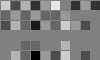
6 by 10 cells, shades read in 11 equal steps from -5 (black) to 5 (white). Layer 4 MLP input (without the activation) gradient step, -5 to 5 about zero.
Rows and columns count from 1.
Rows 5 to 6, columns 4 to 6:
-1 0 0 / -5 1 -2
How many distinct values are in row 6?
7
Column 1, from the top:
3 -1 -2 0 0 0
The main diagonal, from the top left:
3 1 -1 0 0 -2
